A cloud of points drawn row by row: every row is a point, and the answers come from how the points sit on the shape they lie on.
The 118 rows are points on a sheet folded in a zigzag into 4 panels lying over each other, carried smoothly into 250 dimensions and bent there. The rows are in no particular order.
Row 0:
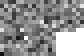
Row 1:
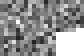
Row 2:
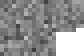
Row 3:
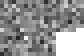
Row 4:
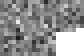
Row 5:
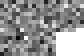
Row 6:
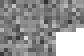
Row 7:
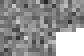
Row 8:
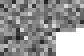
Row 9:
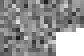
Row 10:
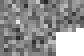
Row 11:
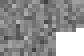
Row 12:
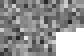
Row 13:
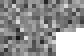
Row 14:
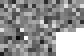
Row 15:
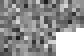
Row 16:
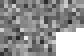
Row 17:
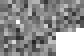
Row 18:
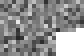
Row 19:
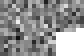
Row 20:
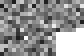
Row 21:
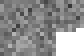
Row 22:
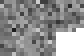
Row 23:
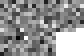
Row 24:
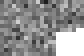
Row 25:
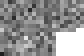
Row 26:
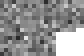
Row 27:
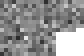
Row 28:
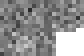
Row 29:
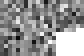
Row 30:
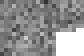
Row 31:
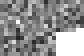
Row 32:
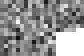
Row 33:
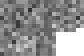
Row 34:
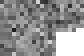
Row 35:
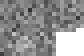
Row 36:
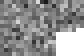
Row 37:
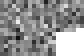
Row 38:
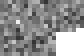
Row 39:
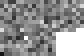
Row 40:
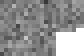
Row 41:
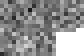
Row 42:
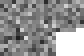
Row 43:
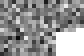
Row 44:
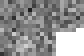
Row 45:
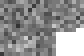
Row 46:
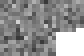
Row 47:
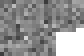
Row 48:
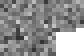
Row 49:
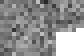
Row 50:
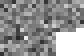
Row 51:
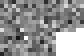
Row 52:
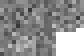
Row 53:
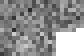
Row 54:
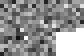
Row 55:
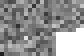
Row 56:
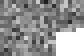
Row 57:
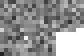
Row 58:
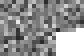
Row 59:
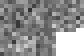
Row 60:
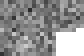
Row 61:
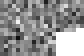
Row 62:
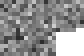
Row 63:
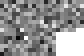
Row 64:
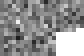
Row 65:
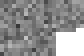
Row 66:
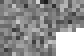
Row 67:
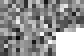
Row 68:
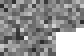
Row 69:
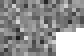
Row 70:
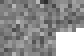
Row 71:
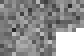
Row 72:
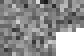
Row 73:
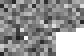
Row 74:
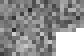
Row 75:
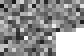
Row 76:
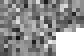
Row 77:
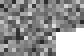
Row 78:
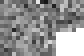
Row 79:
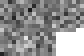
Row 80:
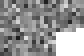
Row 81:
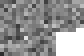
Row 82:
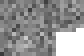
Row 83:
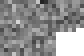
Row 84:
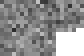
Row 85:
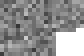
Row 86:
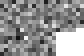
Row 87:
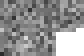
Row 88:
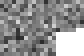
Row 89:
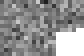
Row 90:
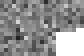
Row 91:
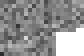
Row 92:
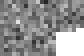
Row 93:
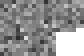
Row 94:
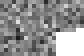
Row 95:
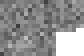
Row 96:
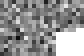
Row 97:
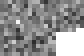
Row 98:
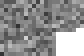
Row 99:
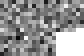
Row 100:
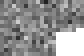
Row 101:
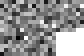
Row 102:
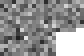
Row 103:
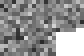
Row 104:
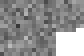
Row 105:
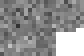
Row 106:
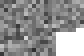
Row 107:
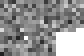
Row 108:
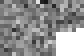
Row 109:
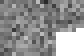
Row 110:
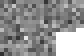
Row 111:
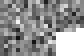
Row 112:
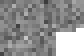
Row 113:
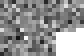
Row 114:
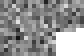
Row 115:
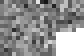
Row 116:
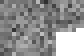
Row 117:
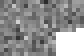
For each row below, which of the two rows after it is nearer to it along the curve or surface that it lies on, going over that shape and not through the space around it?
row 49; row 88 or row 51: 51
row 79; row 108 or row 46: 108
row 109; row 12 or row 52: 52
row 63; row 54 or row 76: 54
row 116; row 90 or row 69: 69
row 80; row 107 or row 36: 107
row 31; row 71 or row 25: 71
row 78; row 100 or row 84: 100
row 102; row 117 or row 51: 117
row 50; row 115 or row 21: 21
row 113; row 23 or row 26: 23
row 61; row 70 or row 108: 108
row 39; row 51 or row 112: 51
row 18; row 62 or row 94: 62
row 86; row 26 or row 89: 26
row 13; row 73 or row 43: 43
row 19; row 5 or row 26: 26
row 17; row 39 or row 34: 34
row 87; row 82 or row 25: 25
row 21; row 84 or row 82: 84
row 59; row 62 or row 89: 89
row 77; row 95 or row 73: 73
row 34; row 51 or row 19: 19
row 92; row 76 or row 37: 37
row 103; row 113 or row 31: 31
